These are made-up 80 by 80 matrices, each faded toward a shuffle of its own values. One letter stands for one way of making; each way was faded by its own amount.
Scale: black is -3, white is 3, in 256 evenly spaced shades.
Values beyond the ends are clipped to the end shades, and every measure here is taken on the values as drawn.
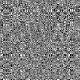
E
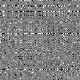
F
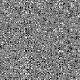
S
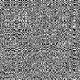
E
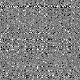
F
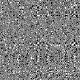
S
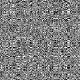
E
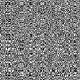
E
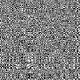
E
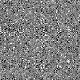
S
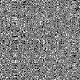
S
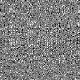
S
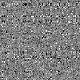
S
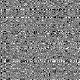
F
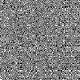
S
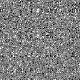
S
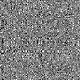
S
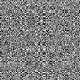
E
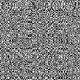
E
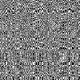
E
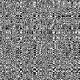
E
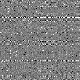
F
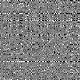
F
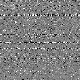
F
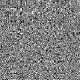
S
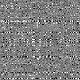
F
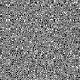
S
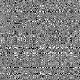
F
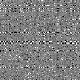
F
